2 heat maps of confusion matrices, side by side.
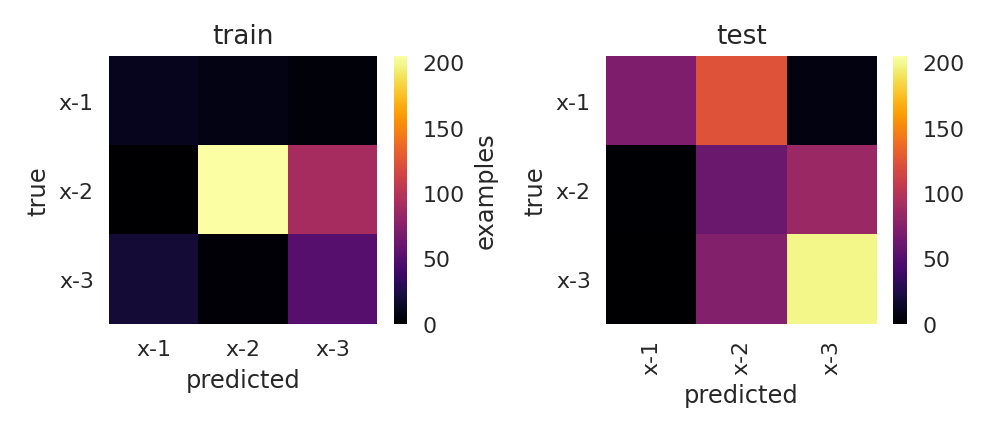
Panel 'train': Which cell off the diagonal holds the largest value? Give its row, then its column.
x-2, x-3
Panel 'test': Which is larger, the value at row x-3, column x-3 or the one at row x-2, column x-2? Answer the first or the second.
the first
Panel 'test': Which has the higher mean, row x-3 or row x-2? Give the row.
x-3
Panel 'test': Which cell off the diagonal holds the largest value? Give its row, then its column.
x-1, x-2
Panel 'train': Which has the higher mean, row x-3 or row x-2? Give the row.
x-2
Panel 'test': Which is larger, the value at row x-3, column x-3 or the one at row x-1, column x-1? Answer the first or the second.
the first
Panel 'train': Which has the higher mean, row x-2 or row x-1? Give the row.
x-2
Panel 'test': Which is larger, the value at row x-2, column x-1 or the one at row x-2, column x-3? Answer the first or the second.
the second
